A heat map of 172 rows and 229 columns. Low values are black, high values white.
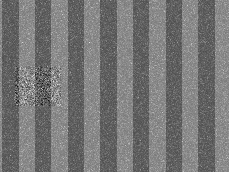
An odd patch, rougher than its surroundings, sits in the middle left. There is no overall slope. Stripes running up and down repeat 7 times from left to right. The middle left is the roughest part.
